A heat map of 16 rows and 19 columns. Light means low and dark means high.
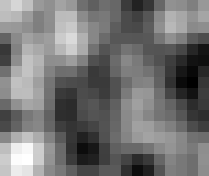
Lone odd cells: none. Grain: blotchy. Stripes: none. Histogram: bell-shaped.
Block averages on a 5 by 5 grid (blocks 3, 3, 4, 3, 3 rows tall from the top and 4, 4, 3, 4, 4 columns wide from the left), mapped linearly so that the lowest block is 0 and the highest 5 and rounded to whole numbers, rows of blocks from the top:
2 2 3 4 2 | 2 1 3 3 4 | 2 4 4 3 5 | 3 4 4 2 3 | 0 4 4 4 3
